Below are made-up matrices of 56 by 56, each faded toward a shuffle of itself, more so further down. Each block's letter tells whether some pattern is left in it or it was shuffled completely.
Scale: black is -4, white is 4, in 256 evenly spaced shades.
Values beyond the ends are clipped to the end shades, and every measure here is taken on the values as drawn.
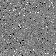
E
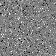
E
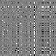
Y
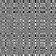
Y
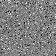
E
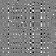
Y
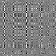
Y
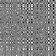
Y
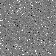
E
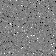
E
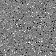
E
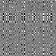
Y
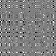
Y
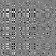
Y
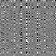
Y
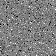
E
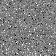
E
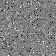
E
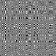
Y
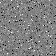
E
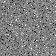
E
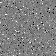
E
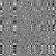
Y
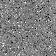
E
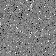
E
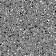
E
